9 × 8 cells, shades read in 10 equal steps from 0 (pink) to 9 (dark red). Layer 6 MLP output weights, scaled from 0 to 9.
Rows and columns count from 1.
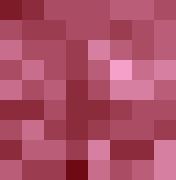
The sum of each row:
43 42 34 28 32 49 43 39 39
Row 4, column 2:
3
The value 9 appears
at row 9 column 4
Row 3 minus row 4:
-2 2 0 0 -2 4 2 2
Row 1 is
8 7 5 5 5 4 4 5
